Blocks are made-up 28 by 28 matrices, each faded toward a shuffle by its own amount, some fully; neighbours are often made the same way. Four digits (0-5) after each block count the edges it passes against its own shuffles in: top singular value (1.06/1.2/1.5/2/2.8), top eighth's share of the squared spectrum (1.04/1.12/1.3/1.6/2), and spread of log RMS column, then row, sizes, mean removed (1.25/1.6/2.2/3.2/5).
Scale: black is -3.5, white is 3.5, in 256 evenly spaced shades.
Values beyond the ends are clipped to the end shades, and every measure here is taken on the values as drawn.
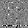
3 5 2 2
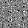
2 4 2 1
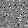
0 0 0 0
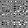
3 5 2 3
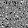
2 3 1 1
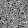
0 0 0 0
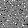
0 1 0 0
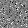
0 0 0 0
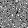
0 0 0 0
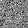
0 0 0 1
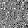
3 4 1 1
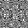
3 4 1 1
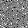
1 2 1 0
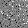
2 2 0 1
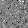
0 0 0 0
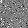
1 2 0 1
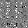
3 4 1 1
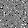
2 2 0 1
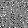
2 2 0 0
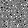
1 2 0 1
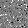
1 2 0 0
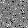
2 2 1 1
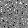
0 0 0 0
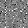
2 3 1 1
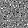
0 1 0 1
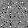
2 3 1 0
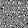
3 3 1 0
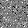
1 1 0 0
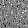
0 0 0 0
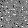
1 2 0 0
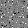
2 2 0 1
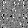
3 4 1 1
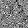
2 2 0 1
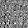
3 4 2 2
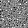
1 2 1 0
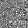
1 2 0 1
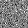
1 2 0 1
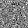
2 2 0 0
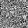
3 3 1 1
